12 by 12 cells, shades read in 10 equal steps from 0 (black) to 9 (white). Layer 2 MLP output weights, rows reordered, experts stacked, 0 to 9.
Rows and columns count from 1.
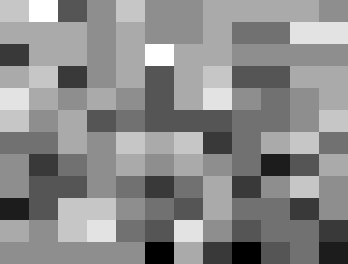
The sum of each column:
62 61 60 64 65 48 65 62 44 49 62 60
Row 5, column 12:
6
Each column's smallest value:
1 2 2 3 4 0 3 2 0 1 2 1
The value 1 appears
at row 8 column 10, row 10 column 1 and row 12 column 12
